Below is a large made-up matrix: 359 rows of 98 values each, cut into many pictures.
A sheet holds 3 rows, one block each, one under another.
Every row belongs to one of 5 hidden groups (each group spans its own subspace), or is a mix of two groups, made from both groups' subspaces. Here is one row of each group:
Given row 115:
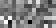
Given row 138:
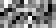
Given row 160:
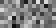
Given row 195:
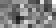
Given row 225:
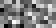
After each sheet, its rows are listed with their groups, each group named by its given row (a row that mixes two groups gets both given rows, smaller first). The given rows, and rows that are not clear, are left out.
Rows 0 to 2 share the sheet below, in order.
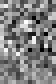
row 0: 195
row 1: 115
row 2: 195
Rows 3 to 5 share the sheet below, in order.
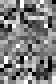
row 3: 115 and 225
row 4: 138
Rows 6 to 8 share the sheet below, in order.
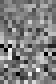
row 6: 115
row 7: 115
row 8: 138
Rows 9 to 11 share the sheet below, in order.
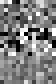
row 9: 138
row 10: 195
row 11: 160 and 225
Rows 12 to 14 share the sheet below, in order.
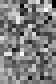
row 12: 195
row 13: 225
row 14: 115
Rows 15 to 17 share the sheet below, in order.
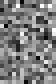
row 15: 225
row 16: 195
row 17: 160 and 225
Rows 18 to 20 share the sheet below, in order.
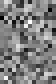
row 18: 115 and 138
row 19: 195
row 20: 160
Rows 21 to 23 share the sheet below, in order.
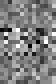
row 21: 138 and 195
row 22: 138
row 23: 138 and 195
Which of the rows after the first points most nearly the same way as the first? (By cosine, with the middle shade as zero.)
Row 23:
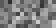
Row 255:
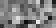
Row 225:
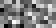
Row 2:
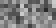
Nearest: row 255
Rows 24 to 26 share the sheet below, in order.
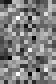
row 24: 138
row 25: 115 and 225
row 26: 138
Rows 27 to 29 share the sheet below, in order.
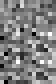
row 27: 225
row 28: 225
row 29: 225
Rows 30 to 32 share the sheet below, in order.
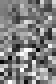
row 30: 195
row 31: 195
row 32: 195 and 225
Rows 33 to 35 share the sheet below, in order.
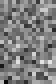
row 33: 115
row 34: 160 and 195
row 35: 225
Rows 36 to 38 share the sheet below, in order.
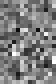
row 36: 195
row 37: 160
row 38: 195
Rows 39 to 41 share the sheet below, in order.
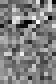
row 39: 195
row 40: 225
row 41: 115
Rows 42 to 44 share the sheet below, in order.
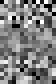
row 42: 160
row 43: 195
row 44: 195
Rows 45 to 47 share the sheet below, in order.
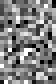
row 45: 115 and 195
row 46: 160 and 195
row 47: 225
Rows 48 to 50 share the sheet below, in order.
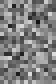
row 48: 160 and 195
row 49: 225
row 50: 138
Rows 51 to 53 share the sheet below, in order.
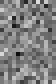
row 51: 160
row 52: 160
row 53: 160 and 195
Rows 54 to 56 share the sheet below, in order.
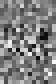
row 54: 225
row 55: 115
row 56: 138 and 195
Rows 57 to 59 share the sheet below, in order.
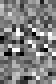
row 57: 115 and 195
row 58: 225
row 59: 195
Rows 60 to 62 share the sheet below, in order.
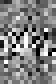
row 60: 138
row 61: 160
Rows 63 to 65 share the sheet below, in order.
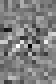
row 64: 138
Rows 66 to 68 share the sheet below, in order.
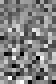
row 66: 160
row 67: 225
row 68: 115 and 195
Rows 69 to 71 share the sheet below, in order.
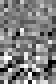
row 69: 138
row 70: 225
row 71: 138
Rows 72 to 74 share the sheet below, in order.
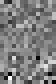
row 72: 160
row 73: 160
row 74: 115
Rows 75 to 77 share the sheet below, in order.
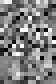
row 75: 138
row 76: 160
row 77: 195
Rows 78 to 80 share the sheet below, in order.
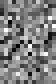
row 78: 115
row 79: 138
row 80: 138
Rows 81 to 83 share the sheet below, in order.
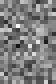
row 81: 160
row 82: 138
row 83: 115
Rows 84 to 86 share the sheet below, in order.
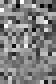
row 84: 225
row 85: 160
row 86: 115
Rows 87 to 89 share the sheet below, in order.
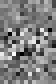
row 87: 195
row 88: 160
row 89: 138
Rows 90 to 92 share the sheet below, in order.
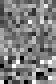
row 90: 115
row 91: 115
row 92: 225
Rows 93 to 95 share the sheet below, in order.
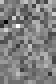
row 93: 160
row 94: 138
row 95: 195
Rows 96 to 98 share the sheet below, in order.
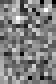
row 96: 138 and 195
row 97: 225
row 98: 115
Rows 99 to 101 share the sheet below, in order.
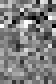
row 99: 195
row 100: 195
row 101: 115 and 195
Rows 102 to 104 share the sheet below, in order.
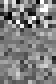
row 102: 115
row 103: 225
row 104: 195
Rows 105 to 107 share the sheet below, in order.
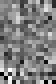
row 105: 195
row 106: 225
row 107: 115
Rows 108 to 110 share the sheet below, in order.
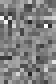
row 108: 115
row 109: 225
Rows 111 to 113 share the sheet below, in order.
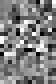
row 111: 195
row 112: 195 and 225
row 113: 115 and 160
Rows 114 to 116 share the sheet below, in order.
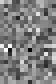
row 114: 138
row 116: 195
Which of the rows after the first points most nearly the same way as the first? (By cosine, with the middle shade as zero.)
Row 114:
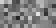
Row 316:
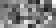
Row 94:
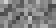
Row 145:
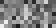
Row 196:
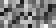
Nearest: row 94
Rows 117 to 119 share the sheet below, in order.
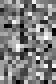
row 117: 225
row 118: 195
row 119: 160
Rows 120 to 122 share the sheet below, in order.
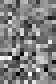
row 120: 115 and 160
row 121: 225
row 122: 138
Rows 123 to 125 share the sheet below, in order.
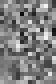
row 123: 115 and 195
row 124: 195
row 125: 195
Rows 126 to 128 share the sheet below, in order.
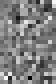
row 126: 195
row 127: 225
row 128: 115
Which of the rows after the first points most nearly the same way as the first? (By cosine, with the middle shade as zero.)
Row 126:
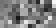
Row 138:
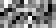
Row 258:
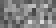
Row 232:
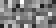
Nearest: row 138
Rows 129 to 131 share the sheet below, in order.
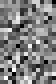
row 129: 195 and 225
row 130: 138
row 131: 160
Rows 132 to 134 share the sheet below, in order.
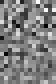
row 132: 160
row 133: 225
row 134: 138
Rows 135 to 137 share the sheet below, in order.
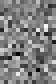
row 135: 115 and 138
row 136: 160
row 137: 138
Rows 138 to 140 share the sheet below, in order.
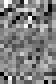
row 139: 115 and 195
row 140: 115
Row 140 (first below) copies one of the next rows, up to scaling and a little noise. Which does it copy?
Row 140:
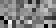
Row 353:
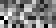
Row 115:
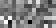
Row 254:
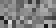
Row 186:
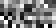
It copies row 254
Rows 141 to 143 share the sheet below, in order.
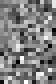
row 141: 195
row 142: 195
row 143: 225
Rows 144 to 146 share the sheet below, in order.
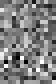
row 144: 160 and 225
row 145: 160
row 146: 138
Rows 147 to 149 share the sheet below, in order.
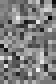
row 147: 195
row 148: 115 and 160
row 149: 138
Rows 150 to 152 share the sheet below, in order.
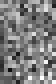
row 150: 195
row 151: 115
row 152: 115
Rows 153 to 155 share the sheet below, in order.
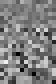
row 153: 160
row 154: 160
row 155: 195
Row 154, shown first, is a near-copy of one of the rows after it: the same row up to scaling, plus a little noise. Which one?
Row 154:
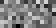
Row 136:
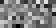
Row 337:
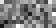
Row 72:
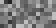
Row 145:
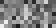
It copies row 136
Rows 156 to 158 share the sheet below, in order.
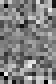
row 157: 225
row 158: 115
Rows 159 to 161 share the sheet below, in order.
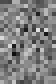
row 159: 138
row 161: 160
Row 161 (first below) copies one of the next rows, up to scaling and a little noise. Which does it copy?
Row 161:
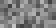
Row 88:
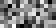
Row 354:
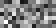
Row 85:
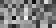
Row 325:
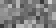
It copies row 88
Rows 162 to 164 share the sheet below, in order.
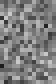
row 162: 115
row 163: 138
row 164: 225
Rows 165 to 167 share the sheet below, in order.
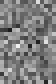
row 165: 160
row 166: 138
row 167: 115
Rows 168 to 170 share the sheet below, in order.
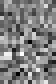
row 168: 115
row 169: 225
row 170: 138
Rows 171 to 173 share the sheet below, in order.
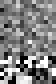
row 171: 225
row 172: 225
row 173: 195
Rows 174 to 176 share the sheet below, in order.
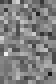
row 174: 138
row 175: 225
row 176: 195
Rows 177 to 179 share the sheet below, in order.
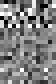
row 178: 225
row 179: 138 and 225
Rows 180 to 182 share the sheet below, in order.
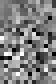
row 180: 195
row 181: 225
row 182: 138
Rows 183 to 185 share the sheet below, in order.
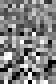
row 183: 160
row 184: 195 and 225
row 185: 138
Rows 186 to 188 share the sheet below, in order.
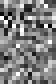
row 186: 115
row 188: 138
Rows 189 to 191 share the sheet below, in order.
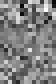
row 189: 195
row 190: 115
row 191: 160
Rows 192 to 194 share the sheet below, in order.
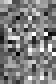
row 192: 138
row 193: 115
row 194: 115
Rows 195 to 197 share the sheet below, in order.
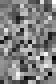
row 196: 138
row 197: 195
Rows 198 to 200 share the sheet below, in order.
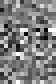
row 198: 225
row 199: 160 and 195
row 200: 160
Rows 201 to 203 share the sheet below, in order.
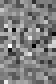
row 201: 225
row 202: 115 and 195
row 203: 225
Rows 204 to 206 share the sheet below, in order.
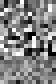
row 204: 138
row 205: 115
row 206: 160
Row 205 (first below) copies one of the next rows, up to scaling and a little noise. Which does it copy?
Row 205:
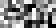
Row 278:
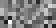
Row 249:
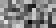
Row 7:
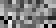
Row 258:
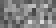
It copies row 249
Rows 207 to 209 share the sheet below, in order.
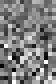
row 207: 160
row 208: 115
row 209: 115 and 160
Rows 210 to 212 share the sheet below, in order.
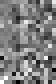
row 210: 195
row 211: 195
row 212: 160
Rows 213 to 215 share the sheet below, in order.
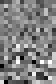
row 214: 160 and 195
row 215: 225
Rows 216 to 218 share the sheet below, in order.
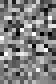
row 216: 115
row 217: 225
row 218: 138
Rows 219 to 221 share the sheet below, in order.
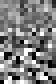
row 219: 195
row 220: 195 and 225
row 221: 225
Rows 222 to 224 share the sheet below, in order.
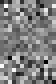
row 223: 138
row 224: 115 and 160
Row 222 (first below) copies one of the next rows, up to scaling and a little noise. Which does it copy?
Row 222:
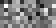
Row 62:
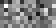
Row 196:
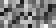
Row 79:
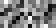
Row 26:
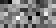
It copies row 62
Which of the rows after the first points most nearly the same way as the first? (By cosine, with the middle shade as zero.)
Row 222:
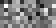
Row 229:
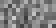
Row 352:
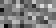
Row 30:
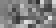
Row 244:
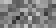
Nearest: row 229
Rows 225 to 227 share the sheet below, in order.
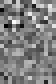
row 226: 115 and 160
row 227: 115
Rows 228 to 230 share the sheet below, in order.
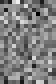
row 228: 138
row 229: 160
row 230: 115 and 225
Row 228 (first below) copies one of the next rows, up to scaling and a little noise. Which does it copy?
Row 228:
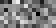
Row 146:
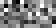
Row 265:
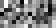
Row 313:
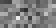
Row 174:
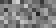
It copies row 174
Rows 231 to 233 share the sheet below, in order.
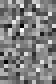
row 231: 225
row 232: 225
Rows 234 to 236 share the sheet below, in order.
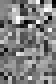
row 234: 195
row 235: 160
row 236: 115
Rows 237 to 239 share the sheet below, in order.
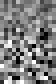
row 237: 115
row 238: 115
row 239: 225
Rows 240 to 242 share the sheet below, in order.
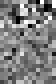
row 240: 195
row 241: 195 and 225
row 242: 160
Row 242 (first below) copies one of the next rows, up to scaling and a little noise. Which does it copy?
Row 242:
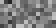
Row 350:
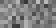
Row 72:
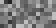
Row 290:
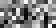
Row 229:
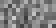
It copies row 72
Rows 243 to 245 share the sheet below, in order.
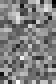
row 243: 195
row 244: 138
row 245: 160
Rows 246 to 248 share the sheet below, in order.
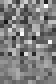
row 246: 115 and 160
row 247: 225
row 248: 195
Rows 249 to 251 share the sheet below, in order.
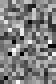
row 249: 115
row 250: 160 and 225
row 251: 160
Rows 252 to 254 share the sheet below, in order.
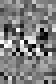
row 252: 225
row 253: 115
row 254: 115
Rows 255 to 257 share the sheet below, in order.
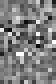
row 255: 195
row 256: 160
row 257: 225
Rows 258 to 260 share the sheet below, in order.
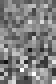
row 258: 115
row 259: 115
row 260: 195
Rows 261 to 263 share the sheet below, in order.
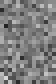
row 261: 225
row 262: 115
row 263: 160
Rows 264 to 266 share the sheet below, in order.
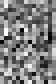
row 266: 115
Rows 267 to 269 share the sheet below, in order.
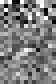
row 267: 138
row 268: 195
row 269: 138
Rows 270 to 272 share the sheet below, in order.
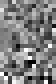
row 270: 115
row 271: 195
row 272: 115
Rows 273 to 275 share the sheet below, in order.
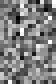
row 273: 195
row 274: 225
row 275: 160
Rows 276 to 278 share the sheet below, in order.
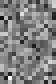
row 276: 115 and 195
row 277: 195
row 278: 115
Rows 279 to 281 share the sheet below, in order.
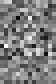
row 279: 138
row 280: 115
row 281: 138
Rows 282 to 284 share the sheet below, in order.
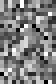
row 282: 225
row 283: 160
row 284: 115
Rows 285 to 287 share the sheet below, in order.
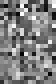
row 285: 195
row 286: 225
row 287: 195
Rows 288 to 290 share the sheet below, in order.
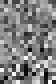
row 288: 138 and 195
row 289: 115 and 138
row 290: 160
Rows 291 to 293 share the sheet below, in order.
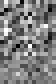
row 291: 138
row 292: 138
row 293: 138
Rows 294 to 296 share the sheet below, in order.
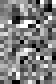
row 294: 195
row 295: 195
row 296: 160 and 195
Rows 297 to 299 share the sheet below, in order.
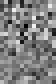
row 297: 195 and 225
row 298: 195
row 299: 195
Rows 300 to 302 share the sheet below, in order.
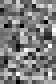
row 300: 225
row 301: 195
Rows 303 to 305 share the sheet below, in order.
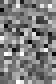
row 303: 225
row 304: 225
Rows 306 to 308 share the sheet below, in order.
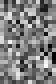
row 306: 115
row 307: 115
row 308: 195
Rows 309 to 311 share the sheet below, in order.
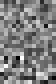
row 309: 115
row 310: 115
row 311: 138 and 225
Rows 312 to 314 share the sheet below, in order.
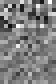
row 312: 160
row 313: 138
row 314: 138
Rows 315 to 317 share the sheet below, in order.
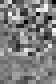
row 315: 160 and 195
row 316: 195
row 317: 195
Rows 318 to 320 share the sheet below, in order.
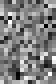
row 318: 115
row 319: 138
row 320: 195
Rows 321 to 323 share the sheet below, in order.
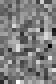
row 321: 160
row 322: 195
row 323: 160
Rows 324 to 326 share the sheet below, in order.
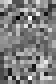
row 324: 138
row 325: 160
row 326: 115
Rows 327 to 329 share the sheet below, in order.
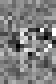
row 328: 195
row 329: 195
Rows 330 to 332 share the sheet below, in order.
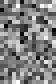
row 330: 225
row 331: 195
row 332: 160
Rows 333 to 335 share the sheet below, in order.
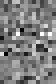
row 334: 225
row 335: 195
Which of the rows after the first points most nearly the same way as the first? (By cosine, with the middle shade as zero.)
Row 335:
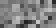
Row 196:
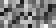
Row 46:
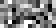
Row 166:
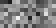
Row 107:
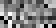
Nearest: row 166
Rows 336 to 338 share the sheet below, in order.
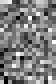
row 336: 138
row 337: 160
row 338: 115 and 225
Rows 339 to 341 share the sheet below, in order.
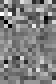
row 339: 160
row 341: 138
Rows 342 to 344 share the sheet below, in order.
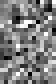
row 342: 195
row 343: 115 and 195
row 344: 138
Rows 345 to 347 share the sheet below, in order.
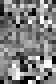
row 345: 115
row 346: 160
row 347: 195
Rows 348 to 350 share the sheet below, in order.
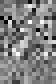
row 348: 115
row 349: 160
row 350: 160
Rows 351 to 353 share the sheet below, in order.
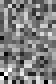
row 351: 160
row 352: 225
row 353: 115
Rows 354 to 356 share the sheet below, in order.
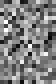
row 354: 160
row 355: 138
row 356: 225
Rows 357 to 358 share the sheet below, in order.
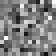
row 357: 195
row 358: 138
